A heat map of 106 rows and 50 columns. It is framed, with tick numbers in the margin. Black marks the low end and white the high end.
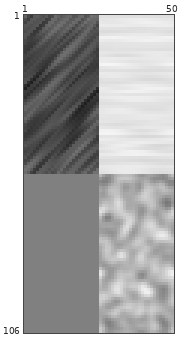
It is made of 2 by 2 panels. Panel 1,1: low, slanting up to the right. Panel 1,2: very high, streaked across, faint in contrast. Panel 2,1: middling, flat. Panel 2,2: high, blotchy.
